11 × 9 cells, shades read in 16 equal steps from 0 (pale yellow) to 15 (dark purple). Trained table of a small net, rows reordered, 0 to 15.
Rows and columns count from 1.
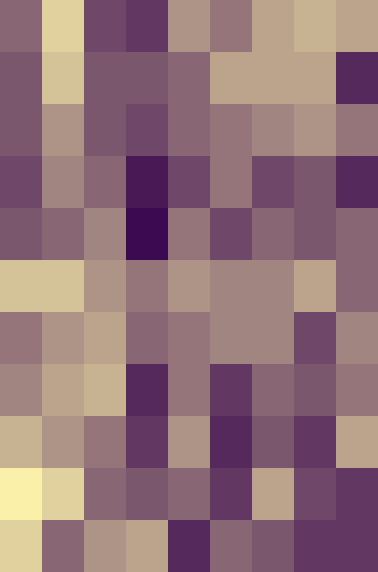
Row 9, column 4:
12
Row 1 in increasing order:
2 4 5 5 6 8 9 11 12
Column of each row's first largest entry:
4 9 4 4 4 9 8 4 6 6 5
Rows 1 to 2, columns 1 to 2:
9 2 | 10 3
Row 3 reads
10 6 10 11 9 8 7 6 8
